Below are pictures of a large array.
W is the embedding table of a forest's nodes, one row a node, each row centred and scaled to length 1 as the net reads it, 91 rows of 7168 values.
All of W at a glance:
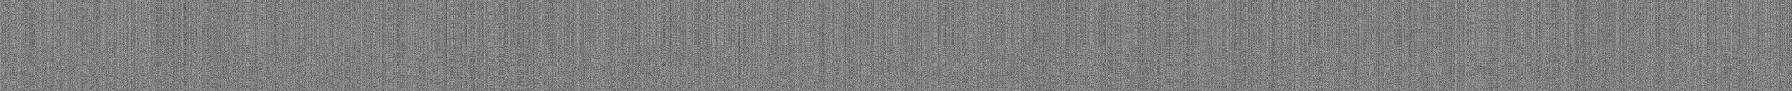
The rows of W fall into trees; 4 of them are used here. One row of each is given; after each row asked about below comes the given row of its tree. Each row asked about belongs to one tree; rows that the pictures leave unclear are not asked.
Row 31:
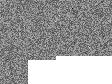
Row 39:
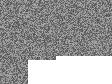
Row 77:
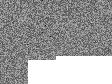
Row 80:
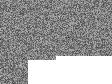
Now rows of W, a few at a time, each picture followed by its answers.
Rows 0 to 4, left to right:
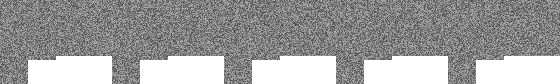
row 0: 39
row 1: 39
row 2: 31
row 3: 39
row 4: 77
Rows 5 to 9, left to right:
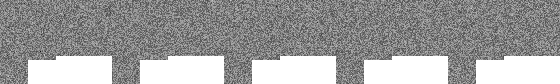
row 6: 77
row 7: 39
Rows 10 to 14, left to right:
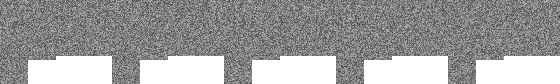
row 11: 77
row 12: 39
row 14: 77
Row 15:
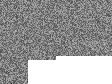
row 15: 39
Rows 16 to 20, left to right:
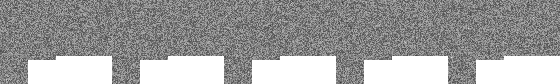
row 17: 39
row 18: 39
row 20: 80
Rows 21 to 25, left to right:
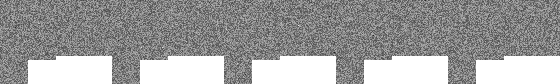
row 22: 31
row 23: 77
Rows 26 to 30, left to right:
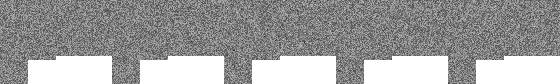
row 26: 39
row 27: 77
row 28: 31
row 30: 39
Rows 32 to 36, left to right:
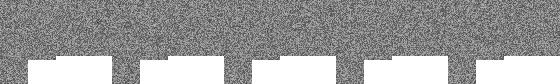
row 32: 39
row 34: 39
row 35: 39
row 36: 39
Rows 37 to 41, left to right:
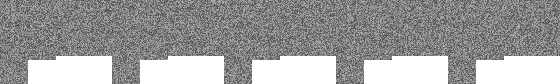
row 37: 39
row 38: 77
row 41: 39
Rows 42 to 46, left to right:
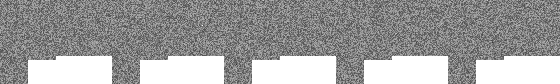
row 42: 39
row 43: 39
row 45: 31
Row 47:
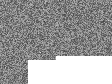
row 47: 77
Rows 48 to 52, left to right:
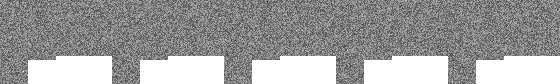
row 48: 31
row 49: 39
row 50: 31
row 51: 80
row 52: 31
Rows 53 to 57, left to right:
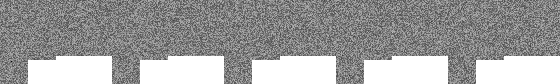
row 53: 39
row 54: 77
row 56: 77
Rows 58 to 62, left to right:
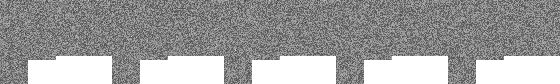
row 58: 31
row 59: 77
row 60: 77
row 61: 77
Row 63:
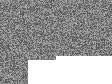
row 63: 80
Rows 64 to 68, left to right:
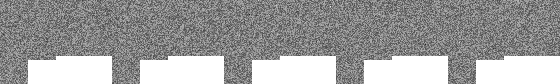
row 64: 39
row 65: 39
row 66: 80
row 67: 77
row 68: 80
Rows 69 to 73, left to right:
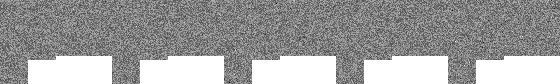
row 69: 80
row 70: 77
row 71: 80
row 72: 77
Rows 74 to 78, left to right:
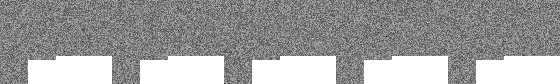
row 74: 77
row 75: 31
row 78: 77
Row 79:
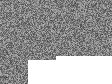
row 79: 39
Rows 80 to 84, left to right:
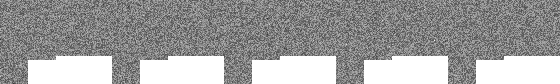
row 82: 39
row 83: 31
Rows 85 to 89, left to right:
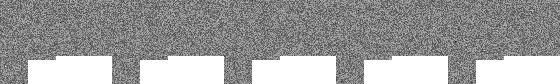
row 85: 77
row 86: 31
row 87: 31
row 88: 80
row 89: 77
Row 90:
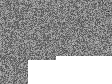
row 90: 39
